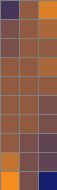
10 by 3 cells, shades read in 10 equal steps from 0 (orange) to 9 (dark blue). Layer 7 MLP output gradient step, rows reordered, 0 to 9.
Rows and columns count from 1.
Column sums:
39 43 46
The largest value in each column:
7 5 9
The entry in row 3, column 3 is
4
